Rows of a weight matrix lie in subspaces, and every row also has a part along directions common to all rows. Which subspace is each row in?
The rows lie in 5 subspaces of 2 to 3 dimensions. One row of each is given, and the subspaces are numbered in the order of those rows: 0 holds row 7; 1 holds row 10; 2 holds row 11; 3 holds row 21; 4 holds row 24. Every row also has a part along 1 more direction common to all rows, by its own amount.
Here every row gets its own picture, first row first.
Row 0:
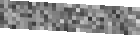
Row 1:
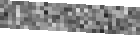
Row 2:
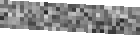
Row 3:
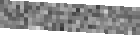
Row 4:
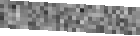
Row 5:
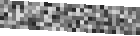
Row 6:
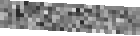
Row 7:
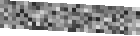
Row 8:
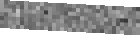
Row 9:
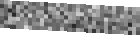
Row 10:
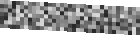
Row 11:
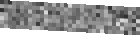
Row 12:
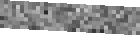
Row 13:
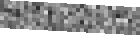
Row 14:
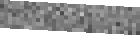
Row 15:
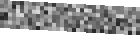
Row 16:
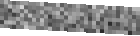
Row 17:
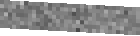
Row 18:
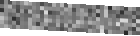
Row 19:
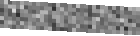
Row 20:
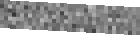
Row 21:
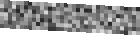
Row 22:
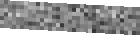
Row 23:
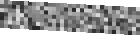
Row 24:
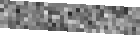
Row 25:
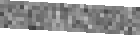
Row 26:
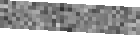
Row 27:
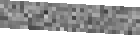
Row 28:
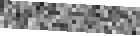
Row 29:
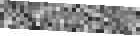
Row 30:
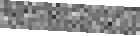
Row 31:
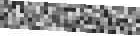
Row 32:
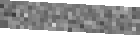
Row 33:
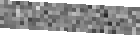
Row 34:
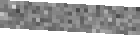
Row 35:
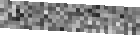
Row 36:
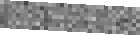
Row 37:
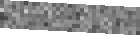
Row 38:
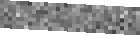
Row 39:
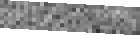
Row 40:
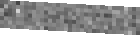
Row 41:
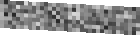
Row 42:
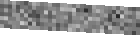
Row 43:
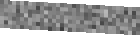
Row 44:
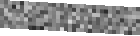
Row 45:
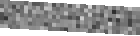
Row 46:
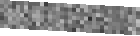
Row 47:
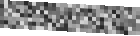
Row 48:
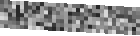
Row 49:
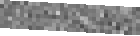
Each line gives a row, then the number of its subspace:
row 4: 0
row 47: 0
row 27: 4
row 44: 4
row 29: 0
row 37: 3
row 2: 2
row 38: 0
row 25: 4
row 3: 4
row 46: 0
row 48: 4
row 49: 4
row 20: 1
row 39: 2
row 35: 1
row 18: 2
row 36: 2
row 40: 4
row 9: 1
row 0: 0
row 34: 3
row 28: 3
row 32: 4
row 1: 4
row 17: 3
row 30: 3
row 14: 1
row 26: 0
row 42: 0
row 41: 3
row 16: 1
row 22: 2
